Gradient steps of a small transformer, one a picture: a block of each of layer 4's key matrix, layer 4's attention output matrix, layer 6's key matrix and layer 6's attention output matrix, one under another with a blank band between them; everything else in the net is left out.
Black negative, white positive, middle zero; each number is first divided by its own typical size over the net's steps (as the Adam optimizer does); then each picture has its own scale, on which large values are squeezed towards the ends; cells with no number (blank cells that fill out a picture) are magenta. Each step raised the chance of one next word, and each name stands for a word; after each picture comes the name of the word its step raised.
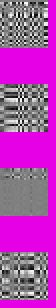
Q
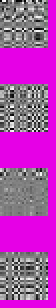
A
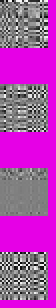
A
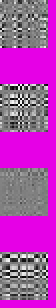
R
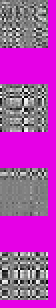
Q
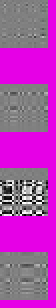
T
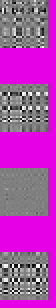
T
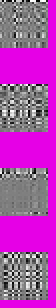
R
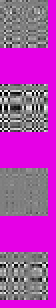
T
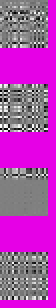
A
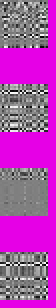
A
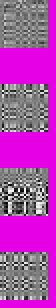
A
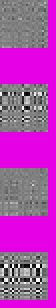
T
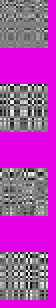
R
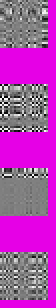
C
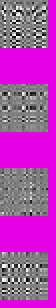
T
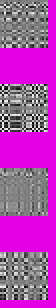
R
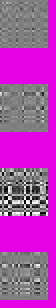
T
